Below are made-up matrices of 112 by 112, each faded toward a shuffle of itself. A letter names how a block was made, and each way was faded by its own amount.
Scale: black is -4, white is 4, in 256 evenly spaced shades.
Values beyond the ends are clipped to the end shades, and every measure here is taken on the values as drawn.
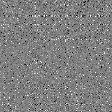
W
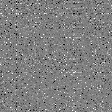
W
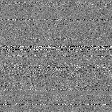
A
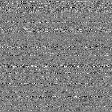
A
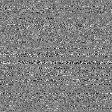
A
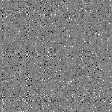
W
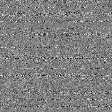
A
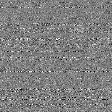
A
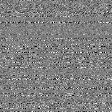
A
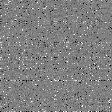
W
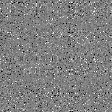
W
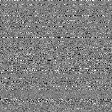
A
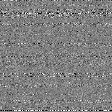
A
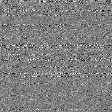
A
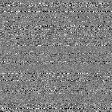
A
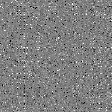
W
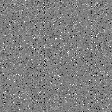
W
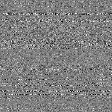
A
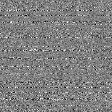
A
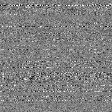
A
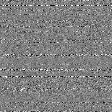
A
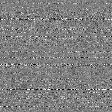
A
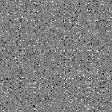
W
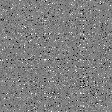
W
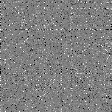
W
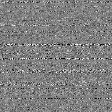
A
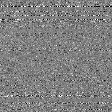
A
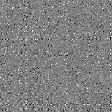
W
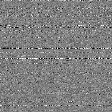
A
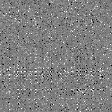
W
